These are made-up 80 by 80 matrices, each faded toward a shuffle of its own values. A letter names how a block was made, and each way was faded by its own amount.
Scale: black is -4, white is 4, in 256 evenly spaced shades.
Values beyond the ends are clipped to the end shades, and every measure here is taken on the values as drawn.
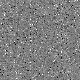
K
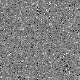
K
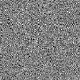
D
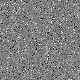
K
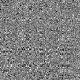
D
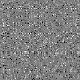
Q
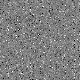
K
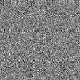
D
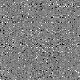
Q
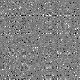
Q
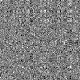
D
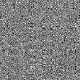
D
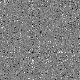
K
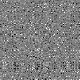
Q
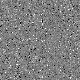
K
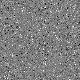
K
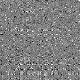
Q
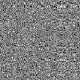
D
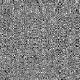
D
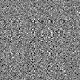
D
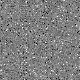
K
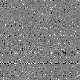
Q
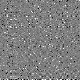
Q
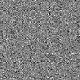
D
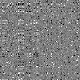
Q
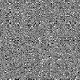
D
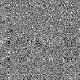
D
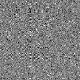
D
